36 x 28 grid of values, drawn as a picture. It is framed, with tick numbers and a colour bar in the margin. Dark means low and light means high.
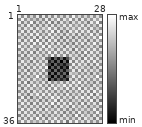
Odd patch: lower, in the centre. Slope: none. Average level on the scale: 70%. Ninth with the lowest average: centre.
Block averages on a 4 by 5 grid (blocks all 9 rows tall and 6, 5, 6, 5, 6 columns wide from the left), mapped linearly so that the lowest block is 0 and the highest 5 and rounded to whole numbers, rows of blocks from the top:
55555
54055
54055
55555
